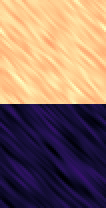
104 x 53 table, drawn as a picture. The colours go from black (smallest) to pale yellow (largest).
The table splits into 2 rows of 1 panel. Panel 1,1: very high, slanting down to the right, faint in contrast. Panel 2,1: very low, slanting down to the right, faint in contrast.
